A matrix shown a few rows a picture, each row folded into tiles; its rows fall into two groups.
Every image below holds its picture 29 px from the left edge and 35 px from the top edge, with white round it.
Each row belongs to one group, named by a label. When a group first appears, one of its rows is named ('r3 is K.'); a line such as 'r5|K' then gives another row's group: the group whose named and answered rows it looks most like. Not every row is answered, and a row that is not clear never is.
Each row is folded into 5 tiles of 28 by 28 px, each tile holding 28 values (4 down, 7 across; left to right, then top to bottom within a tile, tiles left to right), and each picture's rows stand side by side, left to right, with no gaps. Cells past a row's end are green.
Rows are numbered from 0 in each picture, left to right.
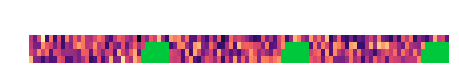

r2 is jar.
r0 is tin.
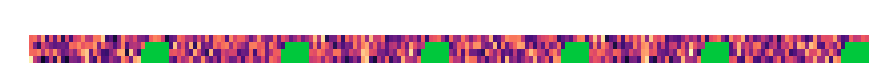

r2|tin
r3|jar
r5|jar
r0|tin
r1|tin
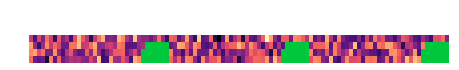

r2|jar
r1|jar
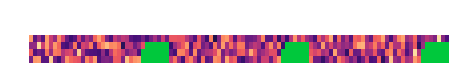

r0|jar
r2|tin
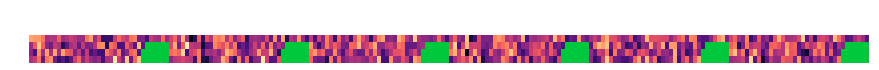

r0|jar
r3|tin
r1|tin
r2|tin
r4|jar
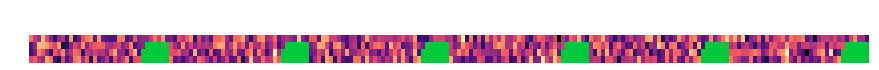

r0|jar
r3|tin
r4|jar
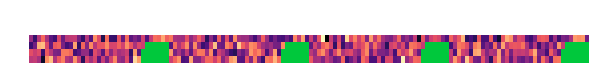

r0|jar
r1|jar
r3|jar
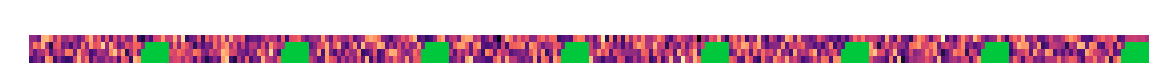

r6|tin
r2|jar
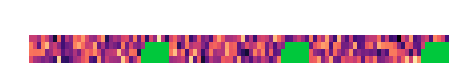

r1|tin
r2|jar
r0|tin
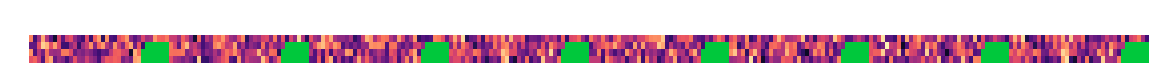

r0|jar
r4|jar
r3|tin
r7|tin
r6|tin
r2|jar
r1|tin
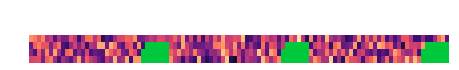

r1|tin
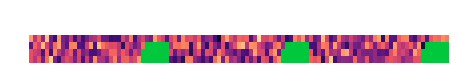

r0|jar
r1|jar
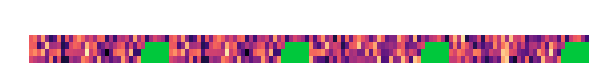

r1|tin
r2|tin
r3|tin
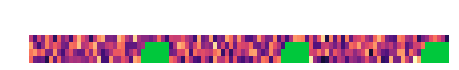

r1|jar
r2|tin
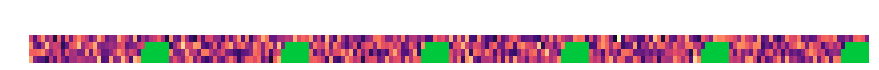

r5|jar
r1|jar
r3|jar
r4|jar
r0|tin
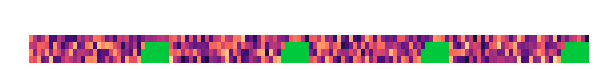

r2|jar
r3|tin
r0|jar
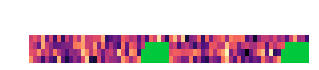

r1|tin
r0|tin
